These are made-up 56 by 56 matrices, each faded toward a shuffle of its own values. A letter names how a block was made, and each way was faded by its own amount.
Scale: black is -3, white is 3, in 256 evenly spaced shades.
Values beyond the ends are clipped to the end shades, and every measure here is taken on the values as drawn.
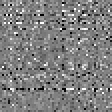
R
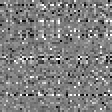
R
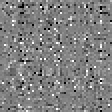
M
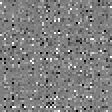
M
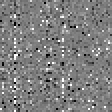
M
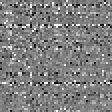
R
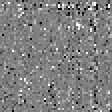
M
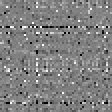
R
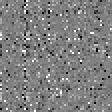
M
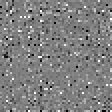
M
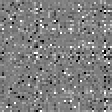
M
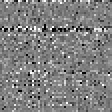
R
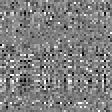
R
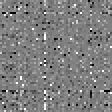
M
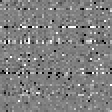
R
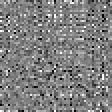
R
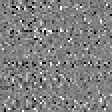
M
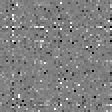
M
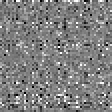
R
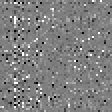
M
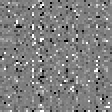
M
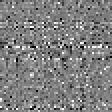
R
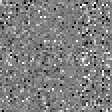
M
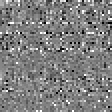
R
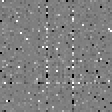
M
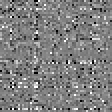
R
